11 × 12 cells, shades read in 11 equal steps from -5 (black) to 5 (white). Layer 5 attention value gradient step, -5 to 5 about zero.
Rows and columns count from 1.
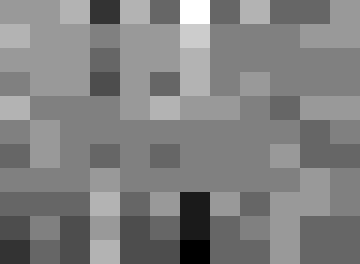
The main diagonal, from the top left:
1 1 1 -2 1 0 0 0 -1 1 -1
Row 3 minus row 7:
2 0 1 0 1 2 2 0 0 -1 1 1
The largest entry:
5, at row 1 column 7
